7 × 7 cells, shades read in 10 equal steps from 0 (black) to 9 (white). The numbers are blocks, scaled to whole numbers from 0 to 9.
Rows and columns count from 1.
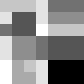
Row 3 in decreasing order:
9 7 7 7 4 3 3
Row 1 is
7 7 7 8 4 4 4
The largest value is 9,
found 3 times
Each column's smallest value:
4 3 3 4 0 0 0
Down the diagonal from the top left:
7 3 3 4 3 0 0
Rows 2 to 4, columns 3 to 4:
3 8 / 3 9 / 5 4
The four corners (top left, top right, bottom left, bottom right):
7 4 9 0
